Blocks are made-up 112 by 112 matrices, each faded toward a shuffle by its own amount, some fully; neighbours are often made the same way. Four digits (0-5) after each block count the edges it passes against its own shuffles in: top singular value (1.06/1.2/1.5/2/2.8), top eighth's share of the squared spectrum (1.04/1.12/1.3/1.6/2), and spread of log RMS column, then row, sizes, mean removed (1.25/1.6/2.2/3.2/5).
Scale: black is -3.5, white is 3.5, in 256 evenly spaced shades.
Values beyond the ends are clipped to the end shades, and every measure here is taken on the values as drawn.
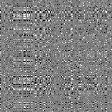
5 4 3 3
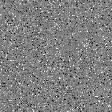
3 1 0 0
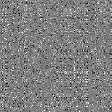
5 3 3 2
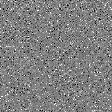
4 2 1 1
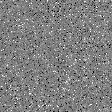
3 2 0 0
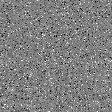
3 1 0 0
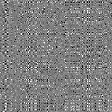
5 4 3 3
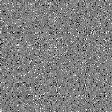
4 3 2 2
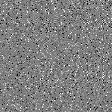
4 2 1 1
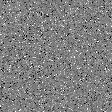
2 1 0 0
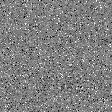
3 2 0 0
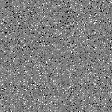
4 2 1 1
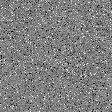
3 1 0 0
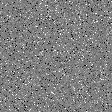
0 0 0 0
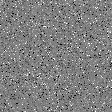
2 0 0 0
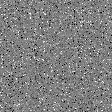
2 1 0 0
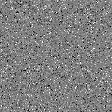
3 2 0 0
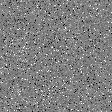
2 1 0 0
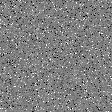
0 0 0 0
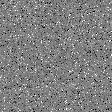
2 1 0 0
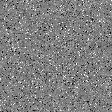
2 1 0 0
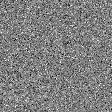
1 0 0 0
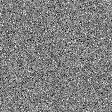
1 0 0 0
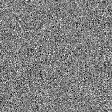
3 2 1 1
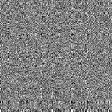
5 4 3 3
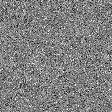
0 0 0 0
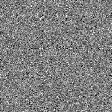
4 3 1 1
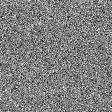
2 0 0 0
